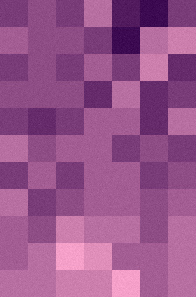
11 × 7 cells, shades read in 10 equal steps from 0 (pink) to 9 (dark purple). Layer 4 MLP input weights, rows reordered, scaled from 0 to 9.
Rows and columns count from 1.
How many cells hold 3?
14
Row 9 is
4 5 2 3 3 5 3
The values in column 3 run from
0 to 6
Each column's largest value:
6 7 6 7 9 9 7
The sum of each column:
50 53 47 42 51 57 48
